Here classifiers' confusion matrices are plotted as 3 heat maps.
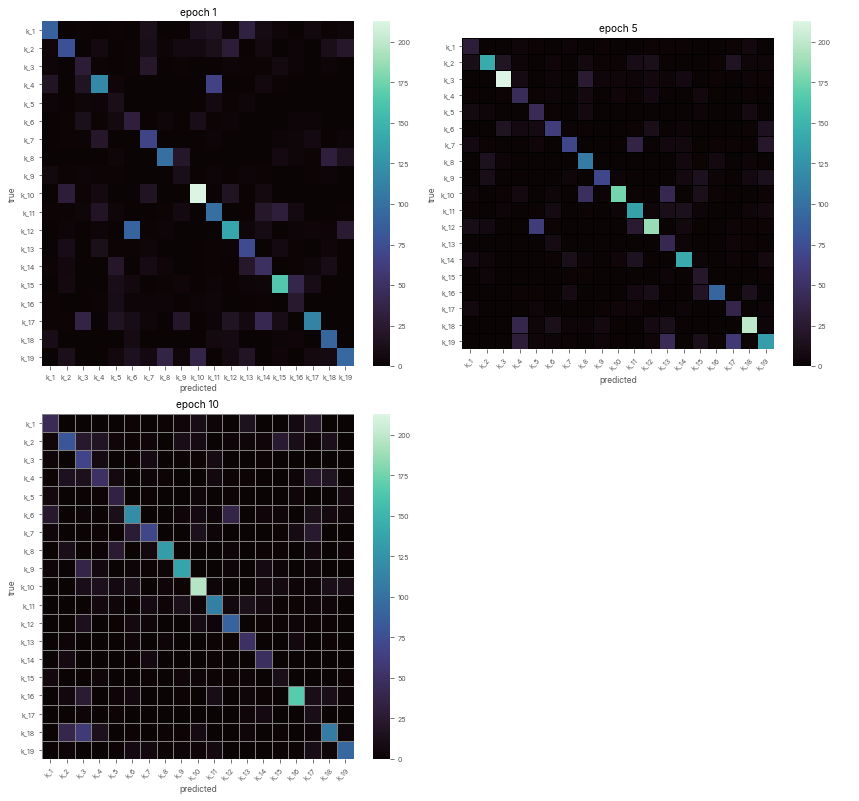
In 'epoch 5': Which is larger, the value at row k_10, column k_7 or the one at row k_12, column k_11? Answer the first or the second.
the second
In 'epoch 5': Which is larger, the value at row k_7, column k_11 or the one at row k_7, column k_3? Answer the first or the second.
the first
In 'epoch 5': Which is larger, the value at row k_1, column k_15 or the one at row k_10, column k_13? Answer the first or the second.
the second
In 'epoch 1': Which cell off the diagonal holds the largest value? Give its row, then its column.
k_12, k_6
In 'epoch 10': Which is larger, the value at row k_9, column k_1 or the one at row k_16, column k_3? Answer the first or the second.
the second
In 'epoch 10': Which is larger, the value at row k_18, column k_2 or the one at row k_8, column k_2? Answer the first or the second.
the first
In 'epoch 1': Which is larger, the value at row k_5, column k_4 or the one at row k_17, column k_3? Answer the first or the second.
the second
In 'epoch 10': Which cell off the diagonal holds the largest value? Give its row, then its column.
k_18, k_3
